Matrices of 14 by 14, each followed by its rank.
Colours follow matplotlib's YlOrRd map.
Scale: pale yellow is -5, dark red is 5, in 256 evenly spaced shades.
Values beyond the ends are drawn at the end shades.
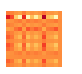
one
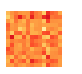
three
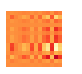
one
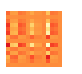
one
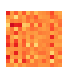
three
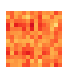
three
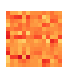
three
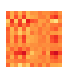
two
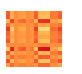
one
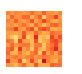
three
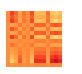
one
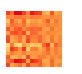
two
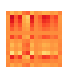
one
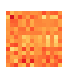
three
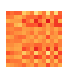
two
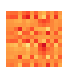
two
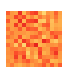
three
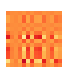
one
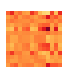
two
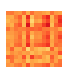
two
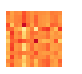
two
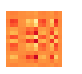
one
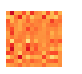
three
